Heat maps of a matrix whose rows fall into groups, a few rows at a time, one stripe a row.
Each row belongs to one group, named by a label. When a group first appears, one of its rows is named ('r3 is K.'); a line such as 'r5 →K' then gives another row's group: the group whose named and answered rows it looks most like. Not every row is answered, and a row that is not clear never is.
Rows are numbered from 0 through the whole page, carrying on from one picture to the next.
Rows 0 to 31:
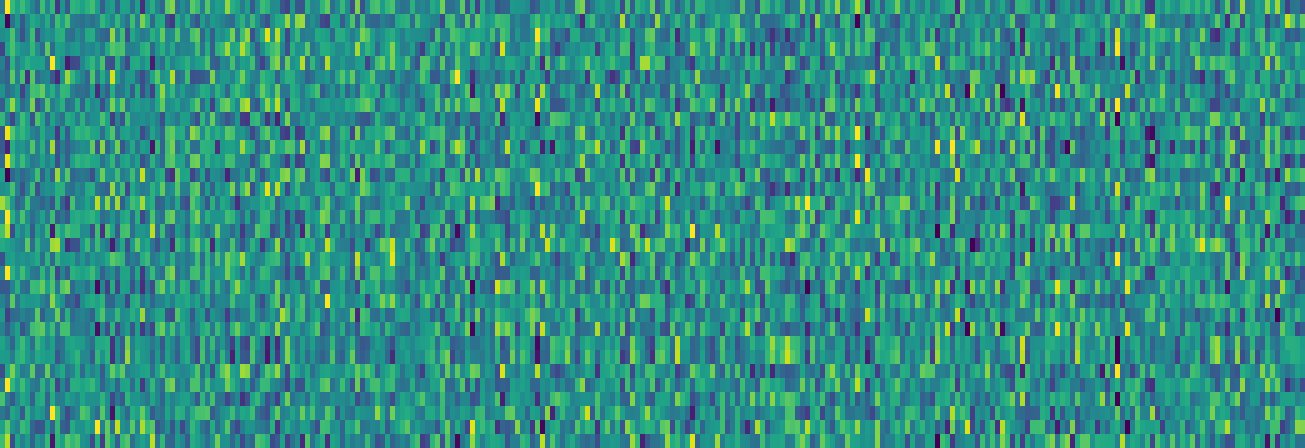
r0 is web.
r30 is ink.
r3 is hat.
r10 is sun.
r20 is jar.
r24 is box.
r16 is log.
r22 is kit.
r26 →hat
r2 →hat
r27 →web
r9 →web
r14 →ink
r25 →box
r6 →jar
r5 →sun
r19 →web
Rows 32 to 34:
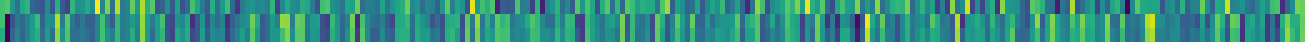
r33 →kit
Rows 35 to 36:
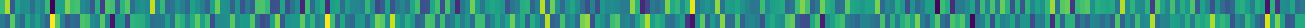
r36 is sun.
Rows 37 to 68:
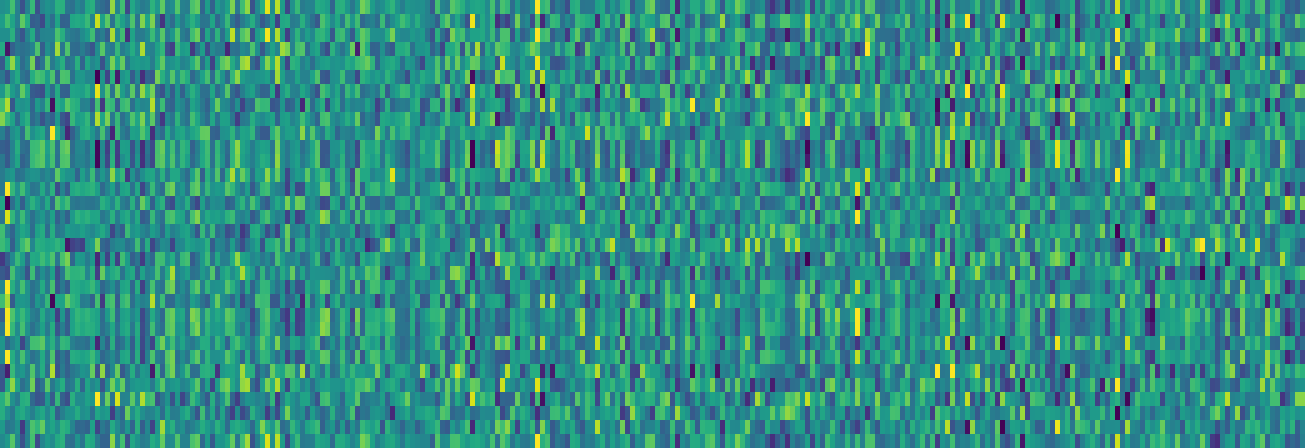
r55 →jar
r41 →hat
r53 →box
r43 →ink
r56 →sun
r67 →jar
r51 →kit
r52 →web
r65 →ink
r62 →web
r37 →hat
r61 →jar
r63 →sun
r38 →ink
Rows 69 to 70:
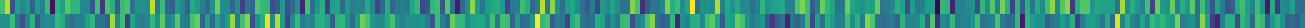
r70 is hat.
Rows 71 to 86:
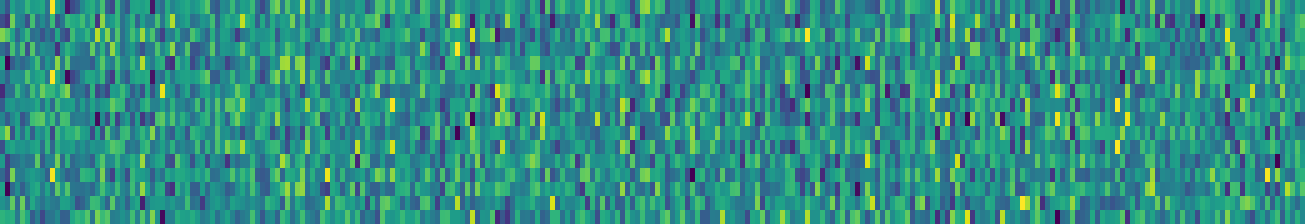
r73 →ink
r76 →sun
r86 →ink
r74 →sun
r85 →sun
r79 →jar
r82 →kit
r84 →kit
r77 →jar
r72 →sun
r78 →hat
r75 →kit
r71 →sun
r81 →hat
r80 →log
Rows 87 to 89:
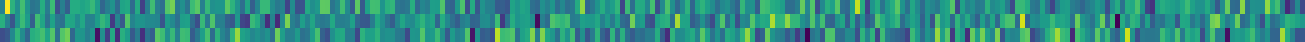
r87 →web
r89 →jar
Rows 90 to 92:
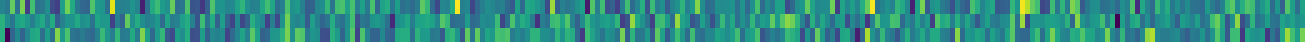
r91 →box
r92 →kit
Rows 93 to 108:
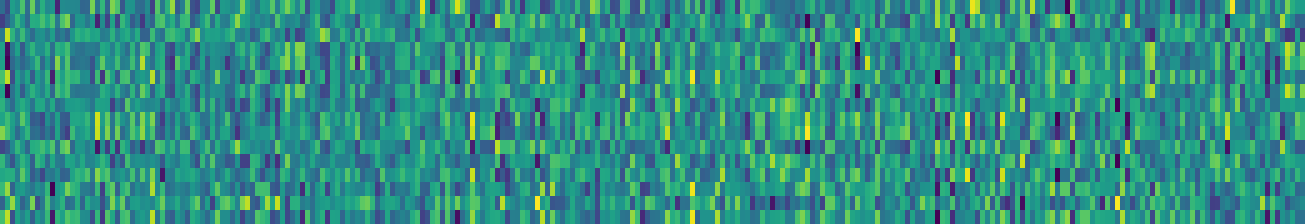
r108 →log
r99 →kit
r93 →sun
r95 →web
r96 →kit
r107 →hat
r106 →log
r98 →log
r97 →kit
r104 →box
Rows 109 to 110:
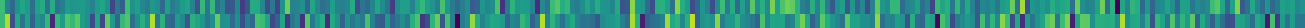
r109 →box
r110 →log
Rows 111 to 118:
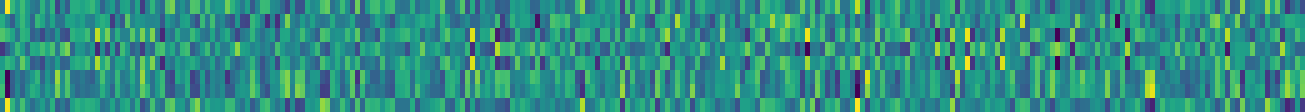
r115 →ink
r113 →ink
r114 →jar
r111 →web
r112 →box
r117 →kit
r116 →kit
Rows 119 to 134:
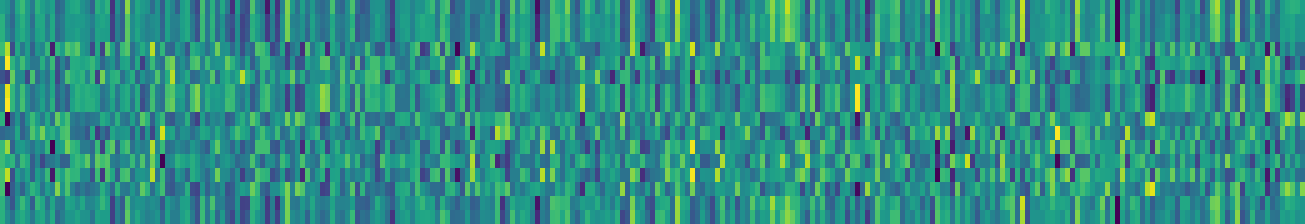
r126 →web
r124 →sun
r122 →log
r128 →jar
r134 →box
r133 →box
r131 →log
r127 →kit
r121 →box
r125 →web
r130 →ink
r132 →kit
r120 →box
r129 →log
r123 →web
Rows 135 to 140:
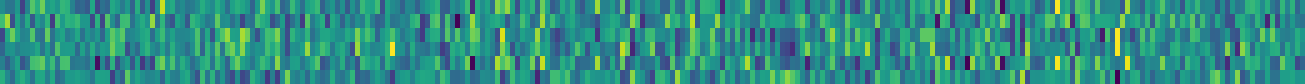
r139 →jar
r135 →jar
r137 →hat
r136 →log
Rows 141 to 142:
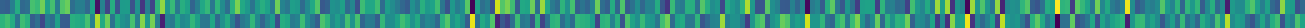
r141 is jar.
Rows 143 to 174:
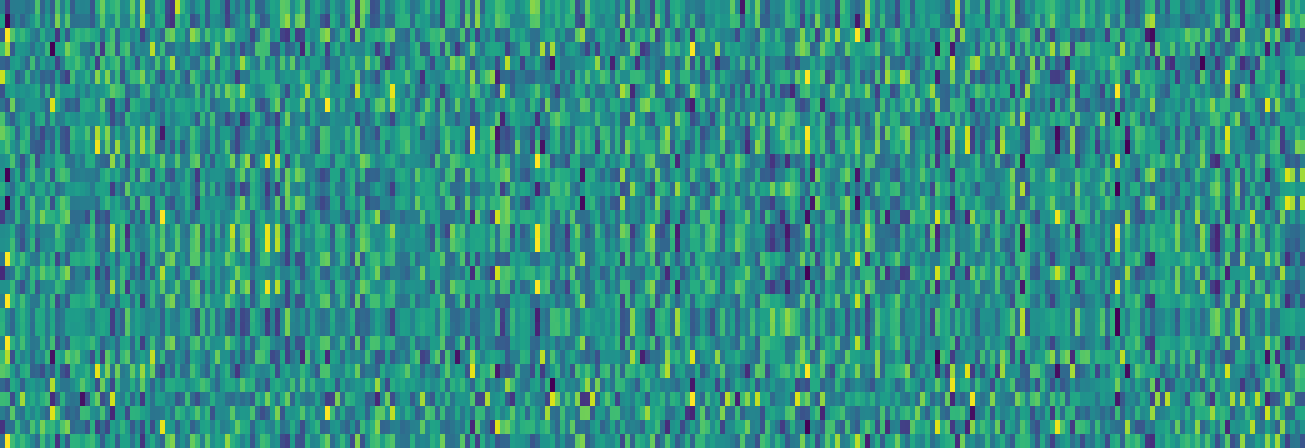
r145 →web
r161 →web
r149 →hat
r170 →sun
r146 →log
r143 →kit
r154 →hat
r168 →log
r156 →box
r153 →ink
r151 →box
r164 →web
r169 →ink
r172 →sun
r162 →jar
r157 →kit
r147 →sun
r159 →hat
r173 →jar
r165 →box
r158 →jar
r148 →ink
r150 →sun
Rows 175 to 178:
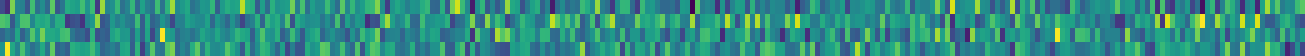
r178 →web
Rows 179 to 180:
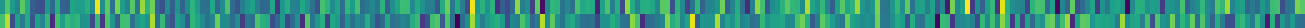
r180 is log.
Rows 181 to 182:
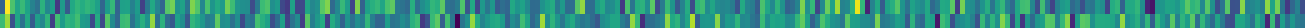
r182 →log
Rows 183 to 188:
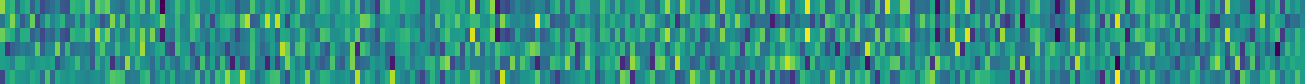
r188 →hat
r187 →box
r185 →ink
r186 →kit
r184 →hat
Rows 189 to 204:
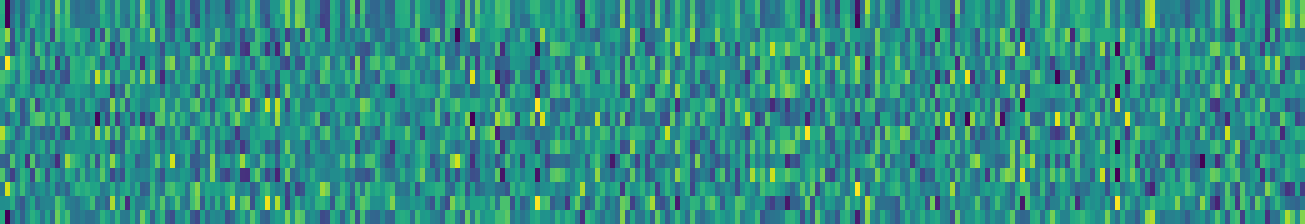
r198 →ink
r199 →box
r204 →kit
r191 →log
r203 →hat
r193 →web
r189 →kit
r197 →jar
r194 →ink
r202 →web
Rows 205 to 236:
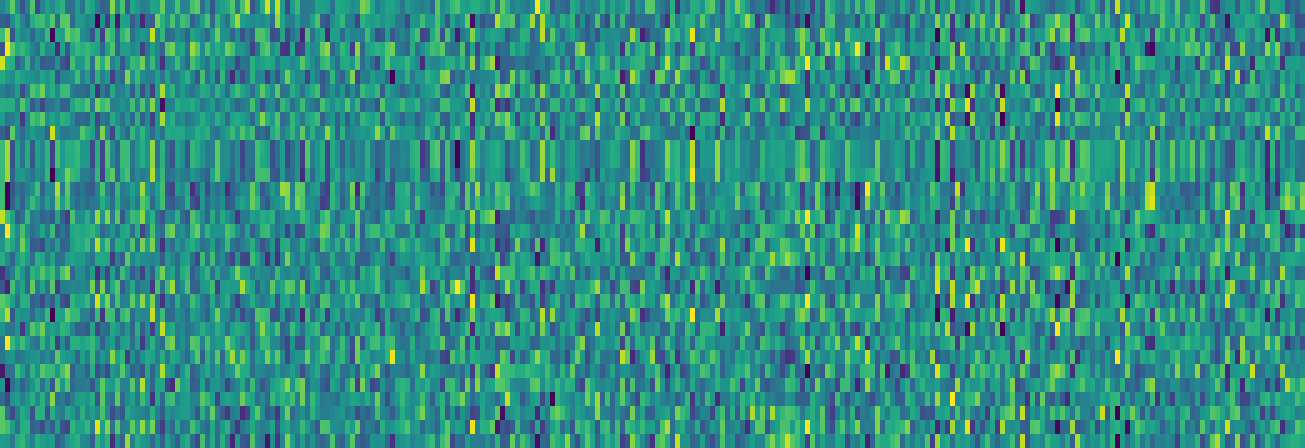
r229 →web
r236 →box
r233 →sun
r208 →web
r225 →sun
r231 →jar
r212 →ink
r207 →log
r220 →ink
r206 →jar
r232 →kit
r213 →jar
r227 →log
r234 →box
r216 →log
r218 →kit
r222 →ink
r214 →sun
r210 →box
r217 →log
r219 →kit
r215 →log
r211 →jar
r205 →hat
